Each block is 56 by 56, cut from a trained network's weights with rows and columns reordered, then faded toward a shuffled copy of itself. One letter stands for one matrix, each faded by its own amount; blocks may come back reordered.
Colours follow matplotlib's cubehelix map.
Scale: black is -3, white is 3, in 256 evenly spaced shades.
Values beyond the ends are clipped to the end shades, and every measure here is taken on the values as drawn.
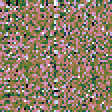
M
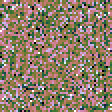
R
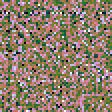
R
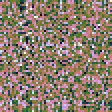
M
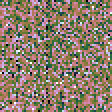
R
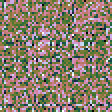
M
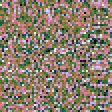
M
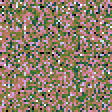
R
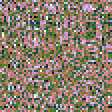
M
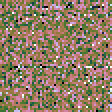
R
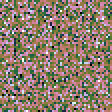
R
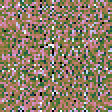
M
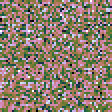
M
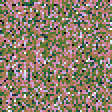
R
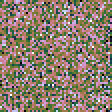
R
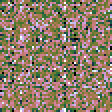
M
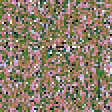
R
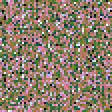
R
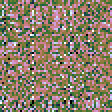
M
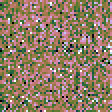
R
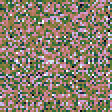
M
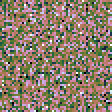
R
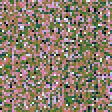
R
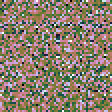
M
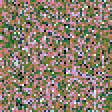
R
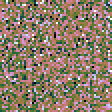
R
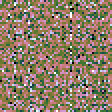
M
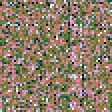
R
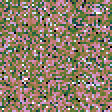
R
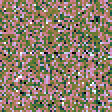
R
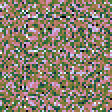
M
